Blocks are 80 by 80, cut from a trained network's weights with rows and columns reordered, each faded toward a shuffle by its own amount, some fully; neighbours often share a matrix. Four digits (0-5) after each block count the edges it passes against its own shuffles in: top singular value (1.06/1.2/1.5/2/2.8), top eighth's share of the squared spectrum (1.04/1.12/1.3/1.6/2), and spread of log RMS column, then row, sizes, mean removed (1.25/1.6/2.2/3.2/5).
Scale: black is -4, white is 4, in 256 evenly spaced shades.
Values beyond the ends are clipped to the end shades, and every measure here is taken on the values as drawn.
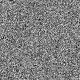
0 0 0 0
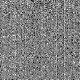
3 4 1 3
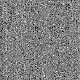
2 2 0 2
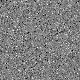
0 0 0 0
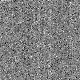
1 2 0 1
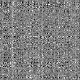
3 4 2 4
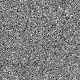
0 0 0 0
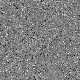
0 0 0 0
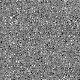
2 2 1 1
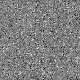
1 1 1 0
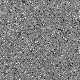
0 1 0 0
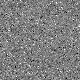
0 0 0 0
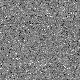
1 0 0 0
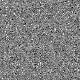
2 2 1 0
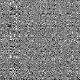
3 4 3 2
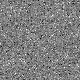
1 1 0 0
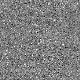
1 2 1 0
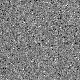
1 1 0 0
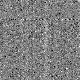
2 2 0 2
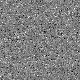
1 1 0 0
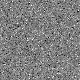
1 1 0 0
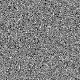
2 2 0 1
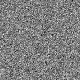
1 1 0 0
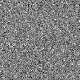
2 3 1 1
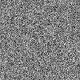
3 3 0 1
